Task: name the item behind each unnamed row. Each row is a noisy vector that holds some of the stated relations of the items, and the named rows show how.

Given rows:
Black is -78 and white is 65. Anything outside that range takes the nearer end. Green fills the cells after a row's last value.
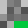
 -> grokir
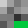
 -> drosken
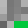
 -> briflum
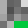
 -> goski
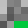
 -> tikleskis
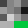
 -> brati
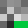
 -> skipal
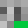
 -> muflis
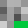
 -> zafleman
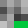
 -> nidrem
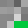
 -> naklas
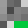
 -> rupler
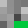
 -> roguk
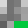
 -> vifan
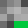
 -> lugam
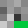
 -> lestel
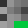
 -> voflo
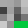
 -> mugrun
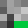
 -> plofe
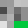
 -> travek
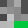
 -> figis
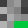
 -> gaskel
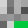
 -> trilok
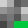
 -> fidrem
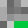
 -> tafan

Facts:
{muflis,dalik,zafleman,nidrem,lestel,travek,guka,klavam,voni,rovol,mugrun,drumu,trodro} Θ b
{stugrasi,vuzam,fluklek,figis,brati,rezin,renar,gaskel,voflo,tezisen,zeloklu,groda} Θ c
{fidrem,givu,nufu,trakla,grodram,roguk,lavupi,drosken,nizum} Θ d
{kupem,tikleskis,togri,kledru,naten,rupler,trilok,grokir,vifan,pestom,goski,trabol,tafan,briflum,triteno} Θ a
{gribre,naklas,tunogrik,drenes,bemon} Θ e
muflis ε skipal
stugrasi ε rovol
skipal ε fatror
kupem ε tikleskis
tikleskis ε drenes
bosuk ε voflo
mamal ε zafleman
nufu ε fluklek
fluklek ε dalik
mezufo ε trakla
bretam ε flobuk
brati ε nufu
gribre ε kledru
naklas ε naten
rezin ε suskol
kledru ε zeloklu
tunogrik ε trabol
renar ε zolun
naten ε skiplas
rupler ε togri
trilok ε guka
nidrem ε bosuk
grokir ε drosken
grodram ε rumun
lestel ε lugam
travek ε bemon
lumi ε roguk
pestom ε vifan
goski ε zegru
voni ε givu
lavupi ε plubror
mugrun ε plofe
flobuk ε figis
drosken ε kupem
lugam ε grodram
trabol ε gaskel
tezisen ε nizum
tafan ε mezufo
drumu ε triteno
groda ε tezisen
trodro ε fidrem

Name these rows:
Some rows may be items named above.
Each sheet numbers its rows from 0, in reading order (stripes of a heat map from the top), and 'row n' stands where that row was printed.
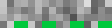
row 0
kledru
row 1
rovol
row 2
nizum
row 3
pestom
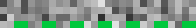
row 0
figis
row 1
nizum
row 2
drenes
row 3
guka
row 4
voni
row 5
zeloklu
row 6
rovol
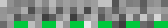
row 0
nufu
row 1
nidrem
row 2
drumu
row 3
travek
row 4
bosuk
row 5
lumi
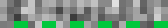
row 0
givu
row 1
kledru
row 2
nidrem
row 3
trodro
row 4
vifan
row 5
mamal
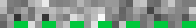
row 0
grodram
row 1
guka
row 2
bemon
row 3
gribre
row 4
togri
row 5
lavupi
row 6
trakla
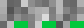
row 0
goski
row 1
tunogrik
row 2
triteno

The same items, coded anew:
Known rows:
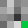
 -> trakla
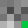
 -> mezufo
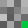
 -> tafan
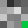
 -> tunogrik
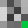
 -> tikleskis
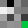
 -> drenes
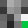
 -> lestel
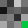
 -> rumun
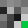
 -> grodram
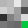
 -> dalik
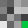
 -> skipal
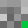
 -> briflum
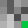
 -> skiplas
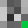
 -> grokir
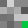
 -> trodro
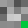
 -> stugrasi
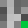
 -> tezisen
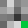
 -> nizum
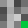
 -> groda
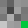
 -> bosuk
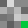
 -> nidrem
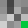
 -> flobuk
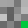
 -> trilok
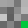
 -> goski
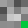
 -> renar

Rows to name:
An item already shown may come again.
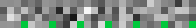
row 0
voflo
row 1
bosuk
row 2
grodram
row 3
drosken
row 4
zeloklu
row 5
klavam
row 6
bemon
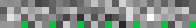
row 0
voflo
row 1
naklas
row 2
gribre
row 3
kledru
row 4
muflis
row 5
figis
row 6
naklas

